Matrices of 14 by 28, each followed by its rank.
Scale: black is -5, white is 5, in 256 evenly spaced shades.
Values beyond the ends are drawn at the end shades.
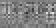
three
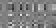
two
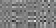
two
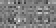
three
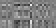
two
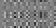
two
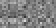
three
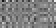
two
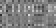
two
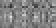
three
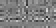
three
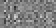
three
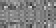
three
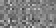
three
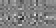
three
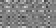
three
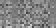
three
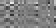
two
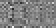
three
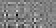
three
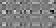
two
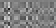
two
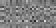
three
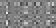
two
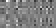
two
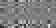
two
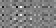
two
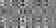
two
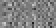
three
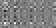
two
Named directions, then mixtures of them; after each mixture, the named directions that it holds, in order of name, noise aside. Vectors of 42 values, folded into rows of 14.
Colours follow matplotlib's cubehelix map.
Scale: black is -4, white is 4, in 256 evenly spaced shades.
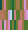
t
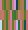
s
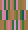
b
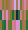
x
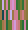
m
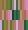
s, t, x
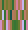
m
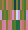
x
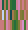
m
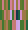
m, t, x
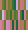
b, m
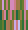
b, m, x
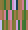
s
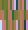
s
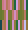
s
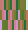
b, s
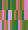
b, t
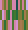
b, s, x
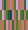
b, m, t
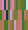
b, m, s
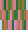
b, s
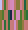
t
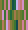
m, s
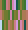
s
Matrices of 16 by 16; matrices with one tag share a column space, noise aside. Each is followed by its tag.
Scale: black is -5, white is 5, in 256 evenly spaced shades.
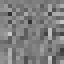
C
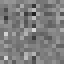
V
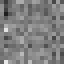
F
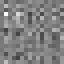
V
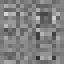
V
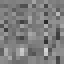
C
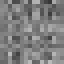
F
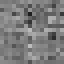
V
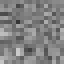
C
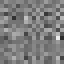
V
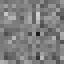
V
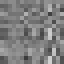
C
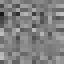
V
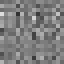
V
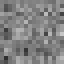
C
